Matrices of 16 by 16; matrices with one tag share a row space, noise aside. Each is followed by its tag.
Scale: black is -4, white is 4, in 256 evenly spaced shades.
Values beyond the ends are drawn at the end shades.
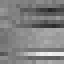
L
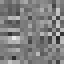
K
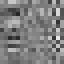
K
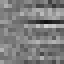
L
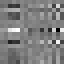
K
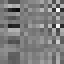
K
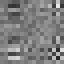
K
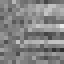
L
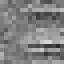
L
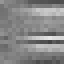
L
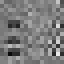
K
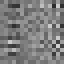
K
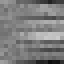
L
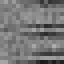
L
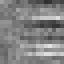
L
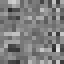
K
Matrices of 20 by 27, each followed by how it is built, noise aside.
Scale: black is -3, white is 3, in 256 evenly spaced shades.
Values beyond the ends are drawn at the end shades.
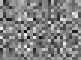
low rank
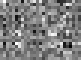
low rank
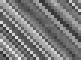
Toeplitz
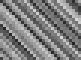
Toeplitz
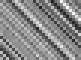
Toeplitz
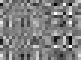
low rank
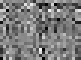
low rank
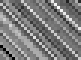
Toeplitz
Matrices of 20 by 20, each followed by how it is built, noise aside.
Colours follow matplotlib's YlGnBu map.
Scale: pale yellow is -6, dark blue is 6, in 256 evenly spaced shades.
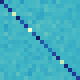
diagonal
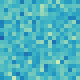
noise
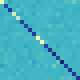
diagonal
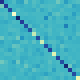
diagonal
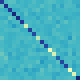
diagonal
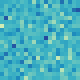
noise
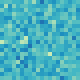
noise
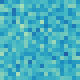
noise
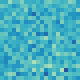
noise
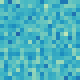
noise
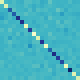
diagonal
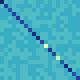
diagonal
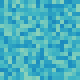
noise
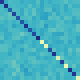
diagonal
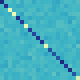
diagonal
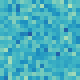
noise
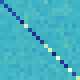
diagonal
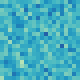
noise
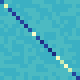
diagonal
